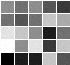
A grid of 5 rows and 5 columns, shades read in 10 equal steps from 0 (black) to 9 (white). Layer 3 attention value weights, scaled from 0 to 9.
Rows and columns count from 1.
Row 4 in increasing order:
2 5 7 8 9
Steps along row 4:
down up down up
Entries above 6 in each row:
0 1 2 3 1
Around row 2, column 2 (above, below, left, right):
4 7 4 4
